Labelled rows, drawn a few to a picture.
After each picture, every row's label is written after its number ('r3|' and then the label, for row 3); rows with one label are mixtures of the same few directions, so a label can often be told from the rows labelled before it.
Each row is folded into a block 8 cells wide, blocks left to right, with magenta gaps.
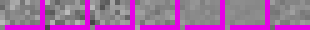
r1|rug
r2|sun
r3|rug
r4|sun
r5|rug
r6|sun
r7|sun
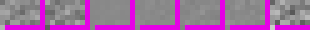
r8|sun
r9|sun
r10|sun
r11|rug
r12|sun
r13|rug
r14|sun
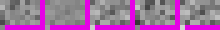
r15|rug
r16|sun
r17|sun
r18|rug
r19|sun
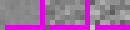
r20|rug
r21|sun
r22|sun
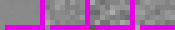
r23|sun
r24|rug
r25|sun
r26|sun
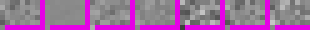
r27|rug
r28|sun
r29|sun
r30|rug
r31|sun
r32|rug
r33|rug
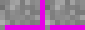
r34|rug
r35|rug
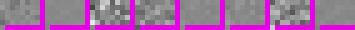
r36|rug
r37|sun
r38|rug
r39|sun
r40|rug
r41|rug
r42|sun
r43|sun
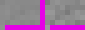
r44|sun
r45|sun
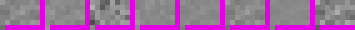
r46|sun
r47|sun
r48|rug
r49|rug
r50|sun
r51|sun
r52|sun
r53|sun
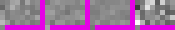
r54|rug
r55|sun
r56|sun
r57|rug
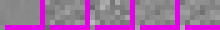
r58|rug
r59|sun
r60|rug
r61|sun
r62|sun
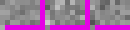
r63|sun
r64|rug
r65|rug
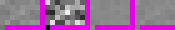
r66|sun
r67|sun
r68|rug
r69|sun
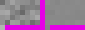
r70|sun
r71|sun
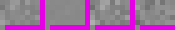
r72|rug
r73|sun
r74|rug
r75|rug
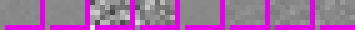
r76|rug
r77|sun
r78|sun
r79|rug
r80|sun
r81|sun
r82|sun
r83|rug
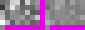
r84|rug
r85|rug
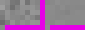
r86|rug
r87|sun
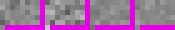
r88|rug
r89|sun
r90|sun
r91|rug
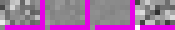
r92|rug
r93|rug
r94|sun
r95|sun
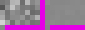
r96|rug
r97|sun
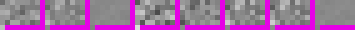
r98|sun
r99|rug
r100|sun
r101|sun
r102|rug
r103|rug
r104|rug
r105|sun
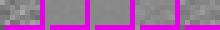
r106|sun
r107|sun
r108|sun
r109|sun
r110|sun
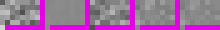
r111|sun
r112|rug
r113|sun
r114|rug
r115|rug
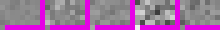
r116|rug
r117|rug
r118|sun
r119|sun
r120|rug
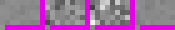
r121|sun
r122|rug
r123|rug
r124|rug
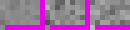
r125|rug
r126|rug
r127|sun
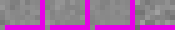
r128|rug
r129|rug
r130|rug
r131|sun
